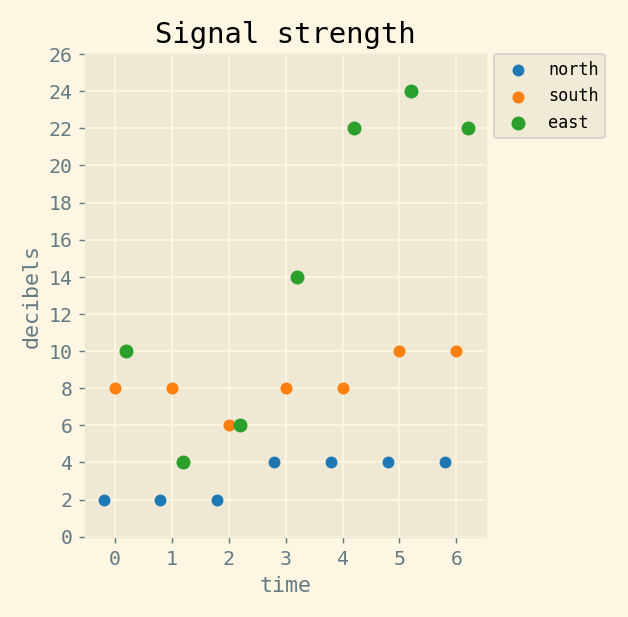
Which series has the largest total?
east
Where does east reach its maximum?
5
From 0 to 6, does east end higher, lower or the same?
higher
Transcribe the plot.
Title: Signal strength
x-axis: time, ticks 0 1 2 3 4 5 6
y-axis: decibels, ticks 0 2 4 6 8 10 12 14 16 18 20 22 24 26
Legend: north, south, east
Values:
north: 2 2 2 4 4 4 4
south: 8 8 6 8 8 10 10
east: 10 4 6 14 22 24 22
